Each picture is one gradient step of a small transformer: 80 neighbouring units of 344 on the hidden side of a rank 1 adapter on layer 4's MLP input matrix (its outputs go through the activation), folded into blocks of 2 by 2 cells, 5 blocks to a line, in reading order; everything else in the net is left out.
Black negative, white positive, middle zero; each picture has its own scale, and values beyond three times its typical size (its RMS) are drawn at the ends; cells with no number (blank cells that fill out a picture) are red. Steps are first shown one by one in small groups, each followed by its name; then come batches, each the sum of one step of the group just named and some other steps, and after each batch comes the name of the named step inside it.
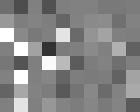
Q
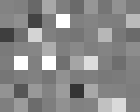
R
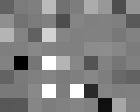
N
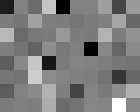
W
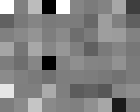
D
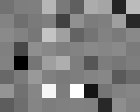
N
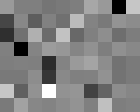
R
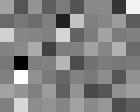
Q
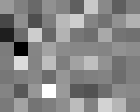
R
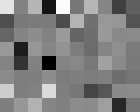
D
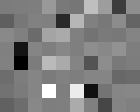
N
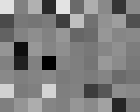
D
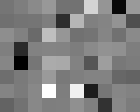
N
